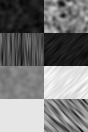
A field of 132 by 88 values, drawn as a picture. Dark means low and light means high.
The table splits into 4 rows of 2 panels. Panel 1,1: very low, blotchy, faint in contrast. Panel 1,2: middling, blotchy, strong in contrast. Panel 2,1: low, streaked downward. Panel 2,2: very low, slanting up to the right, faint in contrast. Panel 3,1: middling, blotchy, faint in contrast. Panel 3,2: very high, slanting up to the right, faint in contrast. Panel 4,1: very high, flat. Panel 4,2: middling, slanting down to the right, strong in contrast.
